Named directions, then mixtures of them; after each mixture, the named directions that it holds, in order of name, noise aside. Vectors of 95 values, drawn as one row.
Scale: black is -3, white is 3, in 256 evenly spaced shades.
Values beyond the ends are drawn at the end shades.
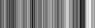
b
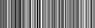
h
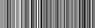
h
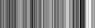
b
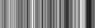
b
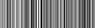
h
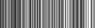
b, h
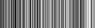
b, h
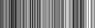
b, h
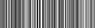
h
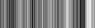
b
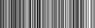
b, h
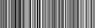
h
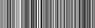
h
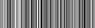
h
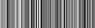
h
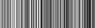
b, h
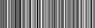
h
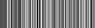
h
